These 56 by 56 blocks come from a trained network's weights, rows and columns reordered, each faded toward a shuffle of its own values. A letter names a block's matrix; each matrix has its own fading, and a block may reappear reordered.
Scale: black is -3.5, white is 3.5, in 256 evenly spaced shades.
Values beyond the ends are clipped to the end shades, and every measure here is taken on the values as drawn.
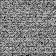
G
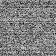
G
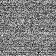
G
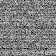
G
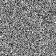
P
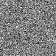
P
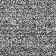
G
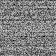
G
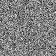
P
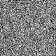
P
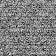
G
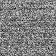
G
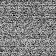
G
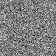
P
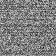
G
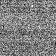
G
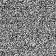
P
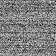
G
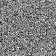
P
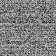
G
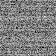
G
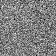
P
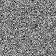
P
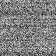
G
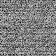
G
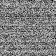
G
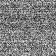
G
